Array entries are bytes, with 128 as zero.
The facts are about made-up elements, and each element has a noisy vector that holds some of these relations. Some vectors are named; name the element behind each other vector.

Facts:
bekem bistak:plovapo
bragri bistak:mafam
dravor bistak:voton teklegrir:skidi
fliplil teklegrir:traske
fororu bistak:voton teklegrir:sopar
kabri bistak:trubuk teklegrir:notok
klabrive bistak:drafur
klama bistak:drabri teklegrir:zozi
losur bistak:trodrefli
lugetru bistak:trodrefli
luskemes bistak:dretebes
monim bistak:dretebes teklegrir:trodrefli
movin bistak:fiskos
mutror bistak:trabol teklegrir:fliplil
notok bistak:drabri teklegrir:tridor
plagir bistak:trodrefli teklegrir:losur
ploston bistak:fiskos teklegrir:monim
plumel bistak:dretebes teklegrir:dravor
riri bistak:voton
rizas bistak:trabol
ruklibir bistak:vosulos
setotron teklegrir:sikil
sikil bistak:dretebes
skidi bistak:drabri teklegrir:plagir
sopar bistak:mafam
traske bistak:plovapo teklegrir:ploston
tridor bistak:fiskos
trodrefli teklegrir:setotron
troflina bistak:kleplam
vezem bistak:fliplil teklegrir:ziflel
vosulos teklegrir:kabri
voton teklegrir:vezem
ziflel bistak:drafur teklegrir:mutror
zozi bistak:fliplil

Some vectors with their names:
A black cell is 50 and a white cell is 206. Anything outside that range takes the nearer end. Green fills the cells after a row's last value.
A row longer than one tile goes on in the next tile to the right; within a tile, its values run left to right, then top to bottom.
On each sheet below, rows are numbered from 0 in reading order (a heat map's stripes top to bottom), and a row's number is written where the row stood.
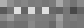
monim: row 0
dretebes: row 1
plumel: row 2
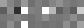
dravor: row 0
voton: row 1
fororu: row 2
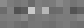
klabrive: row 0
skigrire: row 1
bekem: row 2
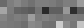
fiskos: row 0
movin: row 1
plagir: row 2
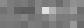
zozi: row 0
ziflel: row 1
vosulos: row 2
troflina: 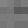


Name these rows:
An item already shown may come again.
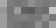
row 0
luskemes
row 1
fororu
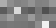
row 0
monim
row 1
kabri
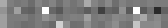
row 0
luskemes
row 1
vezem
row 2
lugetru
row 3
plumel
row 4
mutror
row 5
tridor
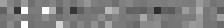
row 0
dravor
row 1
voton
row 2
losur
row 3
riri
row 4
fiskos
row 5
tridor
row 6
klama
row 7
sikil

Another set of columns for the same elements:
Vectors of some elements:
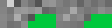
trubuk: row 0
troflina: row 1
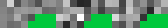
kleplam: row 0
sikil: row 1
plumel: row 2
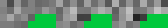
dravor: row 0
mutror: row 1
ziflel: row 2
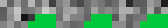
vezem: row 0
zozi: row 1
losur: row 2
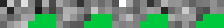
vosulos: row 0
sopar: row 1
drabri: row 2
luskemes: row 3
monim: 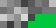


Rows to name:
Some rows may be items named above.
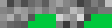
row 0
ploston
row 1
monim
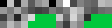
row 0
tridor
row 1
dretebes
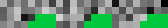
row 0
vezem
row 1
plumel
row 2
kabri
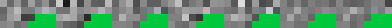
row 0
mutror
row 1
fororu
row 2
skidi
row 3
fliplil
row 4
klama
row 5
riri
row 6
plagir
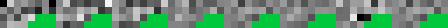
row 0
notok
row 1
setotron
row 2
trodrefli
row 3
skidi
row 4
fiskos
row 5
traske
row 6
voton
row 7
fiskos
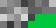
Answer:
monim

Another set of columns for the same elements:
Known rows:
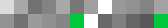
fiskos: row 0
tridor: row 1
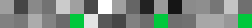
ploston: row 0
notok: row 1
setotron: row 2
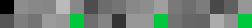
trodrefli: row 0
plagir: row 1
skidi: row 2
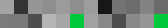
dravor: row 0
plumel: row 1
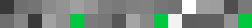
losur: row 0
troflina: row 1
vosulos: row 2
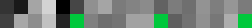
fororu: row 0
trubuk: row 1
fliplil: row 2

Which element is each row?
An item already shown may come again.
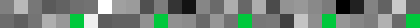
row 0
drabri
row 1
vosulos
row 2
monim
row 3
riri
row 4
sikil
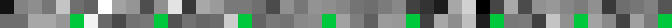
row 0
setotron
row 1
kabri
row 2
voton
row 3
traske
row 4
dretebes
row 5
fororu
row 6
riri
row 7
luskemes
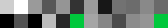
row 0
klama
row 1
plumel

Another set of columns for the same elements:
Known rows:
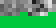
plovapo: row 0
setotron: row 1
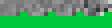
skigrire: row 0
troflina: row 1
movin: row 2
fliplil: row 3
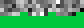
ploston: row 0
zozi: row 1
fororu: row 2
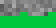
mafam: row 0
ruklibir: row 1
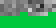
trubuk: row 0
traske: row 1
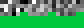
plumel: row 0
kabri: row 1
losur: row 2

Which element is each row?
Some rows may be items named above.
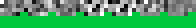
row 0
fororu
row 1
setotron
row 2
voton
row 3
sikil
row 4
monim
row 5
notok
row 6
riri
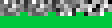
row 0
vosulos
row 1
vosulos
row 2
klama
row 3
sikil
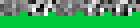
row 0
drabri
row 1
monim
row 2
fiskos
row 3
luskemes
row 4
dretebes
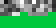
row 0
trodrefli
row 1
notok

